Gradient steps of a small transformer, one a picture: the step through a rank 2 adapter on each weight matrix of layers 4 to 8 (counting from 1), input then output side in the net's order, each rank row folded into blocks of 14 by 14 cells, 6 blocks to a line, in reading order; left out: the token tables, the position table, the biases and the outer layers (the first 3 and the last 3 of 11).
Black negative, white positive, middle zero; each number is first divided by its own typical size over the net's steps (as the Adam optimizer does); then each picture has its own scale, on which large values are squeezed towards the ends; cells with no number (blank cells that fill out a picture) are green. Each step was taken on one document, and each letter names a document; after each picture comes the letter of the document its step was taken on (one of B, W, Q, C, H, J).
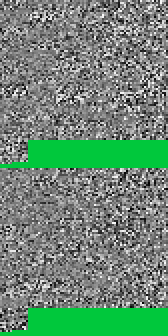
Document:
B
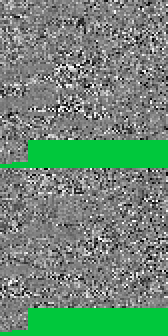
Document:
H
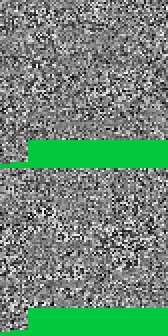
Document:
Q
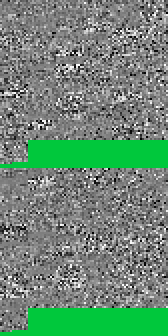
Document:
H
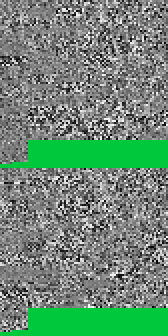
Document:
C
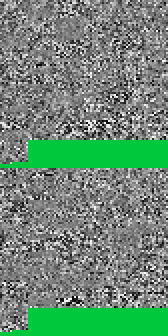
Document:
C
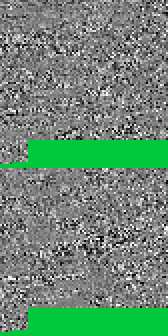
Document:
H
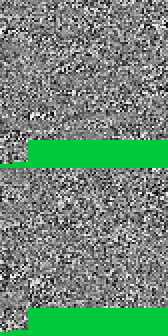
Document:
B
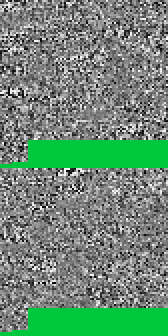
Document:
B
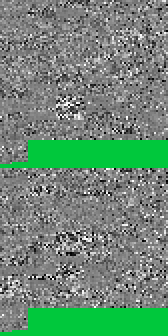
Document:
H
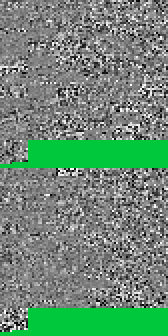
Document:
B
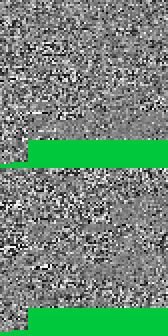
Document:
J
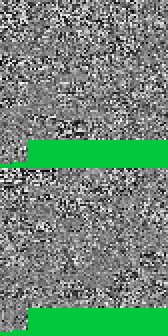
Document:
C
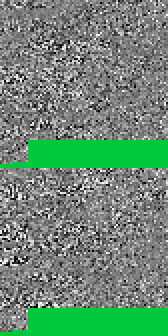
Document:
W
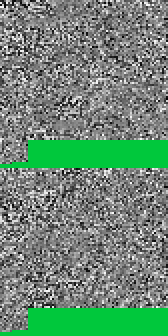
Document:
J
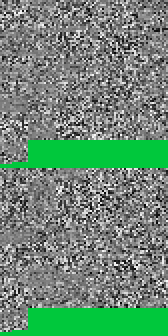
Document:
C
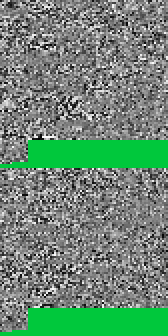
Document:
J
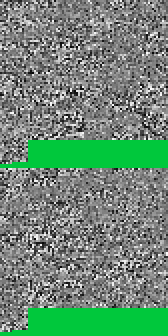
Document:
B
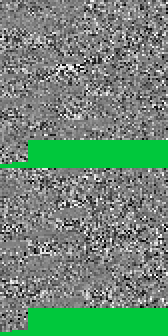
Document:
H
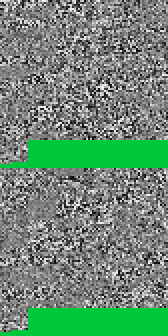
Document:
C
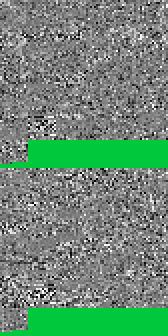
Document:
H
